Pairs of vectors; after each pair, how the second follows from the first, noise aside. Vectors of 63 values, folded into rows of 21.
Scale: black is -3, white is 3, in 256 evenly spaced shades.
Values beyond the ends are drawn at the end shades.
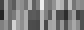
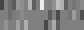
partly zeroed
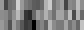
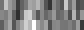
negated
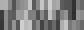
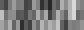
negated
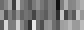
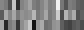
negated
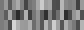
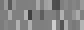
partly zeroed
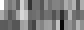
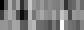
negated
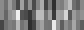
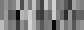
negated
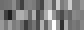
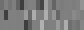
partly zeroed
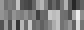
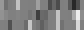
partly zeroed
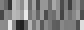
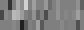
partly zeroed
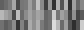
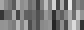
negated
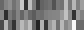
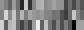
negated
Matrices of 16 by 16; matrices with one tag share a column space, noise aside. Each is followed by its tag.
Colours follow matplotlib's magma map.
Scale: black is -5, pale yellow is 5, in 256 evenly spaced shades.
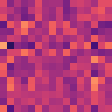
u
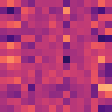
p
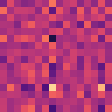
p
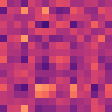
p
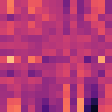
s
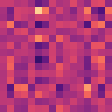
p
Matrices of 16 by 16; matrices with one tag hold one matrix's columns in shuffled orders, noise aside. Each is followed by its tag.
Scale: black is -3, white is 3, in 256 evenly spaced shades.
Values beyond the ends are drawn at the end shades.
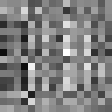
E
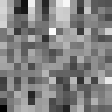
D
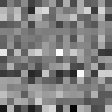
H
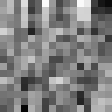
D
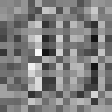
E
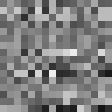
H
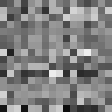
H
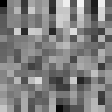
D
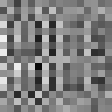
E
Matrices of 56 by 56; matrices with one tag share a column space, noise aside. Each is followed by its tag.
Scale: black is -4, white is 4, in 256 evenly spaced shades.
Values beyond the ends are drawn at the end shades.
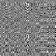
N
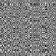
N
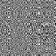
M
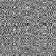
M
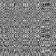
N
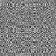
N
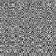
N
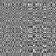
N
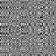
M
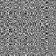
M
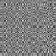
N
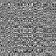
N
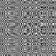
M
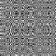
M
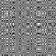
M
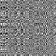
M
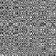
M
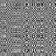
N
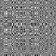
M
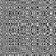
M
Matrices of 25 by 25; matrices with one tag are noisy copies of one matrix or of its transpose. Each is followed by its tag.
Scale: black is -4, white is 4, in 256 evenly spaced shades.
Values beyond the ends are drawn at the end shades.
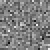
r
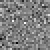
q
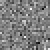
r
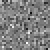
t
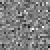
t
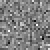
r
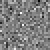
q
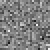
r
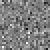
t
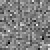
r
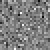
q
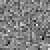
r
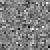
t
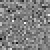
q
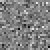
t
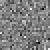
r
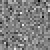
q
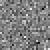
r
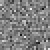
r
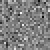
q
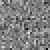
t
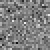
q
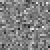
t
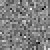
r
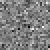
t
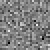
r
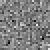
r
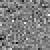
q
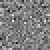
q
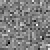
r
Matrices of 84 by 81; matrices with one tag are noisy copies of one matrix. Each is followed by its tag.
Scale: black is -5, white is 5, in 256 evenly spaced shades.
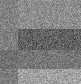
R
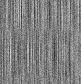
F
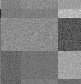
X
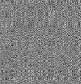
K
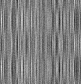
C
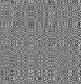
K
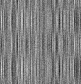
C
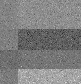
R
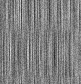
F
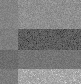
R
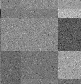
X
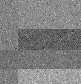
R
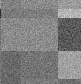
X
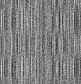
C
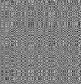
K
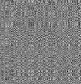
K
